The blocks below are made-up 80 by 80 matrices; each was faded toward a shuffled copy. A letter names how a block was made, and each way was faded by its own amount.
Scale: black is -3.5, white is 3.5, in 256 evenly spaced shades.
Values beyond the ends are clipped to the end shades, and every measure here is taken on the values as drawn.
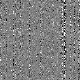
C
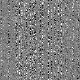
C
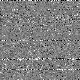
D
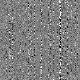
C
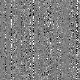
C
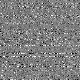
D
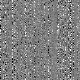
C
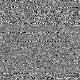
D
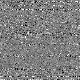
D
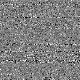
D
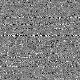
D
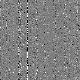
C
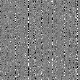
C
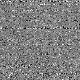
D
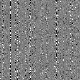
C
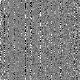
C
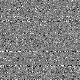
D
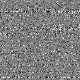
D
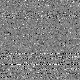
D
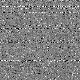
D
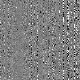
C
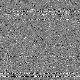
D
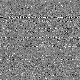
D
